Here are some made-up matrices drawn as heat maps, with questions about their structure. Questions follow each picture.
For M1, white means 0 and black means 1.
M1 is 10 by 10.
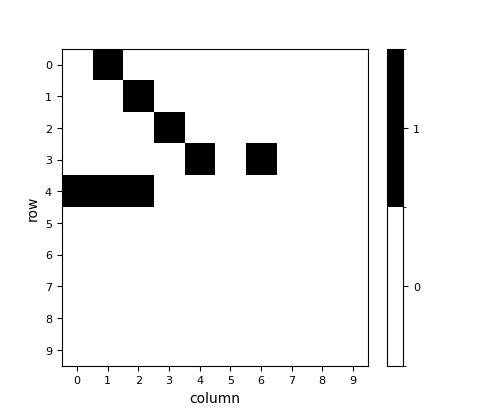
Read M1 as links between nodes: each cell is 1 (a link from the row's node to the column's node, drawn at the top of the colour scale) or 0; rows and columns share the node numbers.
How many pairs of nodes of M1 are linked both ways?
0
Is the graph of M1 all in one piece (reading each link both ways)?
no
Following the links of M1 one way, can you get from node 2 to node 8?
no
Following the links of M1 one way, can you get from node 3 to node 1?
yes
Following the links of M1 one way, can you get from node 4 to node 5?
no
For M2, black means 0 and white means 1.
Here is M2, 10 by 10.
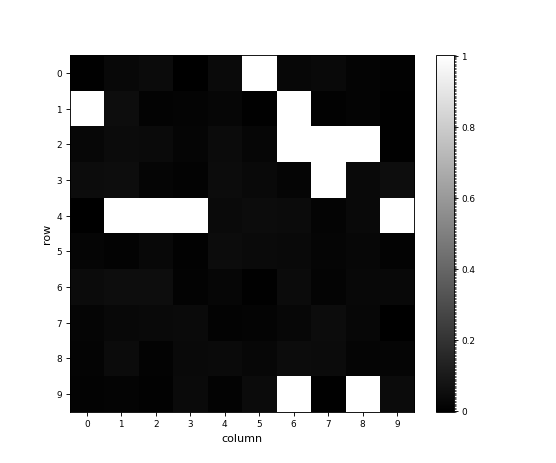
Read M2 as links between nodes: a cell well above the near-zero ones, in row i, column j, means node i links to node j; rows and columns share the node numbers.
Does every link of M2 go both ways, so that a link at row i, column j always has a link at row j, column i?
no
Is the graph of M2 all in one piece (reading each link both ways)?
yes
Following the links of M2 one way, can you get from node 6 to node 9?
no
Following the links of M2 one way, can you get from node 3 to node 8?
no
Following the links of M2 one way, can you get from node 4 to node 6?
yes
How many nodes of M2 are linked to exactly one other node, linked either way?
1
